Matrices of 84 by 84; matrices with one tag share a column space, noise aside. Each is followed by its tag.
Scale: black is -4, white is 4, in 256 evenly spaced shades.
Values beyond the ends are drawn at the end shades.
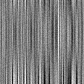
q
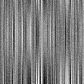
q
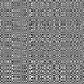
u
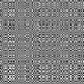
u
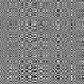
u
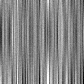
q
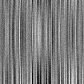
q
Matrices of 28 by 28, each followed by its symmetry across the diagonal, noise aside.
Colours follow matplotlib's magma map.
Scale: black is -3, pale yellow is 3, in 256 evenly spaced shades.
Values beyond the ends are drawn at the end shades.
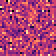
antisymmetric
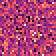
symmetric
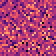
symmetric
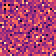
symmetric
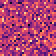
antisymmetric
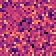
symmetric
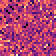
symmetric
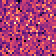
neither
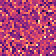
symmetric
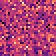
antisymmetric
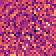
symmetric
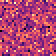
neither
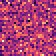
neither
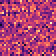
neither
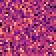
neither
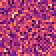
symmetric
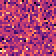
neither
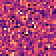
antisymmetric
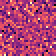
antisymmetric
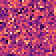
antisymmetric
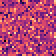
neither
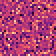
antisymmetric
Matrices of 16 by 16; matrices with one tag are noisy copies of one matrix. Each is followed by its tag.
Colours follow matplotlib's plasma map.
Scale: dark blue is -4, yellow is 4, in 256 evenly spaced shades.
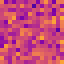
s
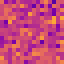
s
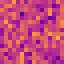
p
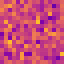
p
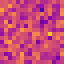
p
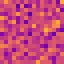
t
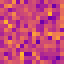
p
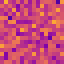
t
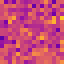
s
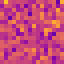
t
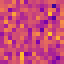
p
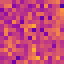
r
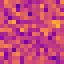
t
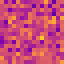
s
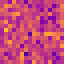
p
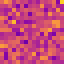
t
